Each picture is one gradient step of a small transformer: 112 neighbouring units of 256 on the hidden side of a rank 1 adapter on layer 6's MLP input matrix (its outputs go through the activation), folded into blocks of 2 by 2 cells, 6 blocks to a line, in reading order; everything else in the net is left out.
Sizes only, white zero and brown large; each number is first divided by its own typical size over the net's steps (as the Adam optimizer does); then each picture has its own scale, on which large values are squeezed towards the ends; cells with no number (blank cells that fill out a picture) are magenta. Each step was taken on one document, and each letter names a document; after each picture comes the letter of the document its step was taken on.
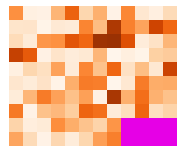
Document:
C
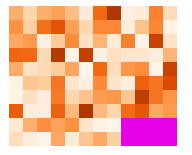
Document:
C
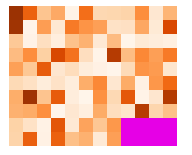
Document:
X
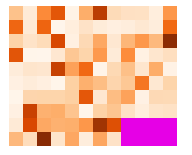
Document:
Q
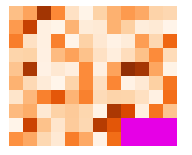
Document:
Q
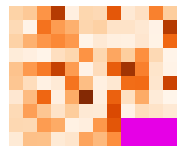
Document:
Q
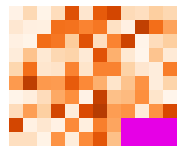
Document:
C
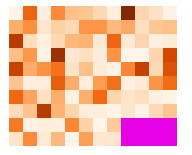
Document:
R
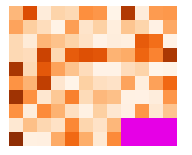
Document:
X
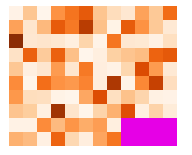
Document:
R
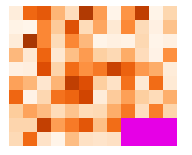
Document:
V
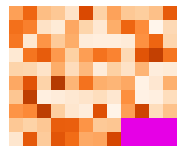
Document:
X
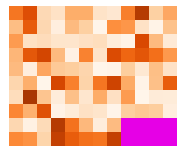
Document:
X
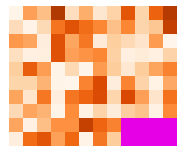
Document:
V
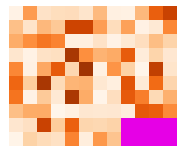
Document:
V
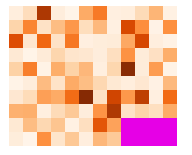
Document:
Q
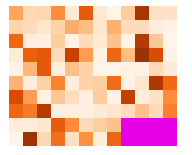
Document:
X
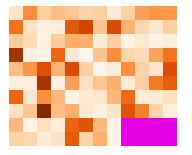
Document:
R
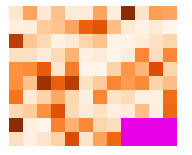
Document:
R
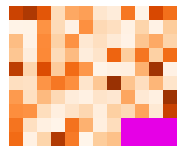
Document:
X
